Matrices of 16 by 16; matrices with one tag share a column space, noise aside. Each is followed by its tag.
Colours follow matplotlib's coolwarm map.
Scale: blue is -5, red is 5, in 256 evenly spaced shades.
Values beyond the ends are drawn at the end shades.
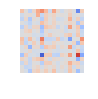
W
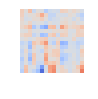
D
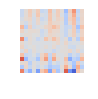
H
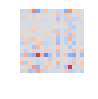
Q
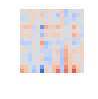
D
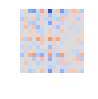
W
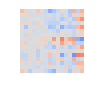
W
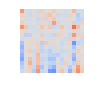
D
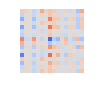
W
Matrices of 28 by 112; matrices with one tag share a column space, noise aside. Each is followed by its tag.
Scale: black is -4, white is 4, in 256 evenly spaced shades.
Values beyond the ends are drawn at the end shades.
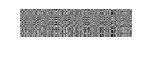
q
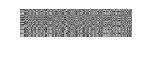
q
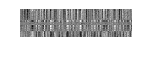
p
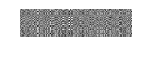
q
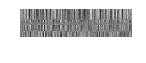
p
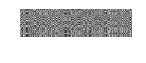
q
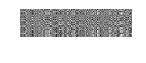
q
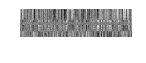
p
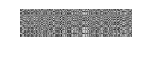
q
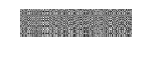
q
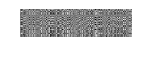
q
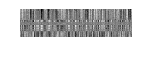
p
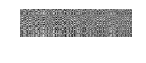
q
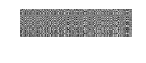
q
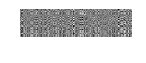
q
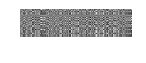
q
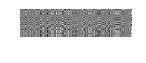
q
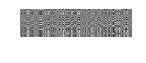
q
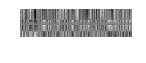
p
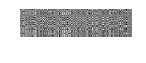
q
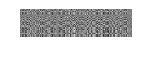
q
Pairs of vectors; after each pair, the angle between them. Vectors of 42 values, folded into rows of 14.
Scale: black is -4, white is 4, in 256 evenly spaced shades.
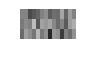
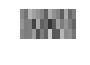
nearly opposite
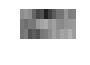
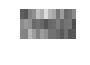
nearly opposite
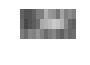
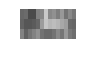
nearly parallel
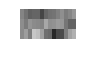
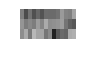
nearly parallel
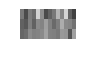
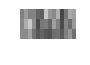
partly opposed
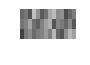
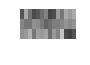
partly opposed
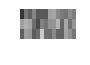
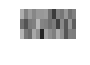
nearly opposite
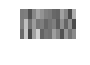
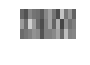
orthogonal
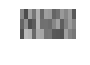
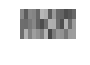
orthogonal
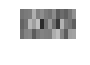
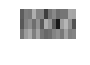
partly aligned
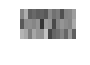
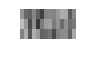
orthogonal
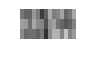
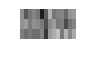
nearly parallel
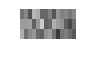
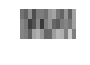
partly opposed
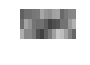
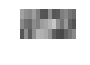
nearly opposite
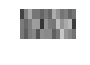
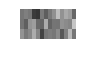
orthogonal
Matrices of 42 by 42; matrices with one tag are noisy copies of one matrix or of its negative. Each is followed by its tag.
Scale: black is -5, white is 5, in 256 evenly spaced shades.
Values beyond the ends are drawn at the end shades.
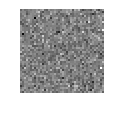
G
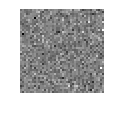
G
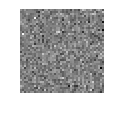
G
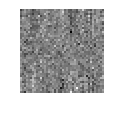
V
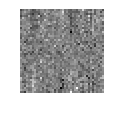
V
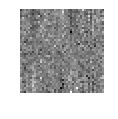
V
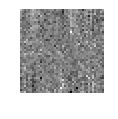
V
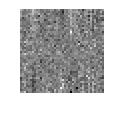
V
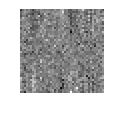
V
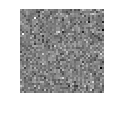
G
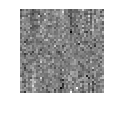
V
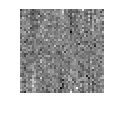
V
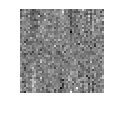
V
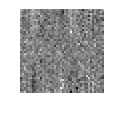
V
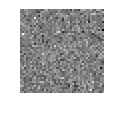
G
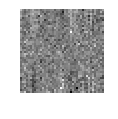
V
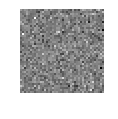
G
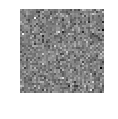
G
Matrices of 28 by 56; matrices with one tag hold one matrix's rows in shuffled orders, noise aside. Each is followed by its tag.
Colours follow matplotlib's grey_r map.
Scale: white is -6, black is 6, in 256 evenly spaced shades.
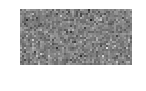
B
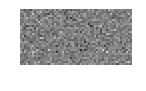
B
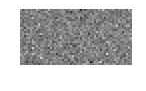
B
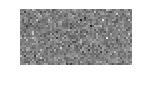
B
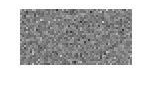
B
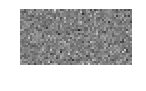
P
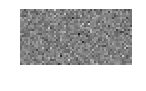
P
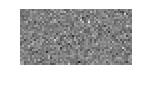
P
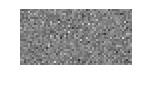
P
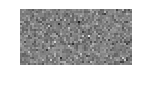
P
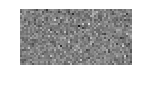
P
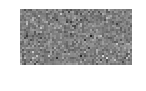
B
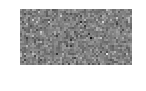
B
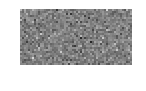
B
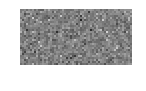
B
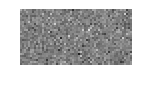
P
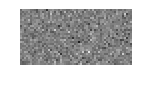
P
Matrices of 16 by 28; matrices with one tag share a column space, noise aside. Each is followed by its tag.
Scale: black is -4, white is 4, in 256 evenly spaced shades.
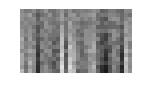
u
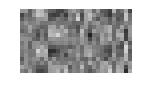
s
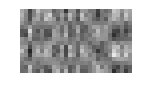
s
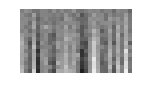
u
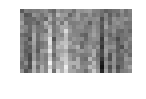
u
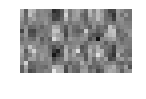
s
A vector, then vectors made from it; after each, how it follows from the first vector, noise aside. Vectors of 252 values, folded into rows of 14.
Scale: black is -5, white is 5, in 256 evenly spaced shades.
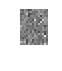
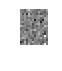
sign-scrambled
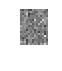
copied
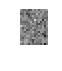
sign-scrambled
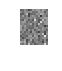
copied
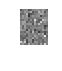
copied
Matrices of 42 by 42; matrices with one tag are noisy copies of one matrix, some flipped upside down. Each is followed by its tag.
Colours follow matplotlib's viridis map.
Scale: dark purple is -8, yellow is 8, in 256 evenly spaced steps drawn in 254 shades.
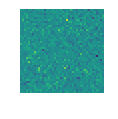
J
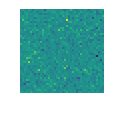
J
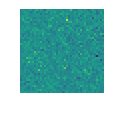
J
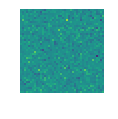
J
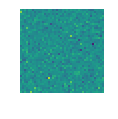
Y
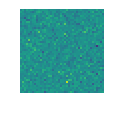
J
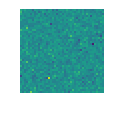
Y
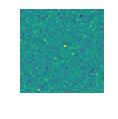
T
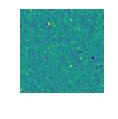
Y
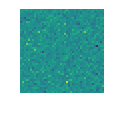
J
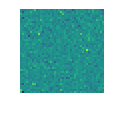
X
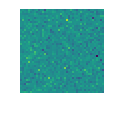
J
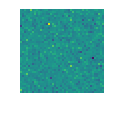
Y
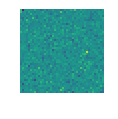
X
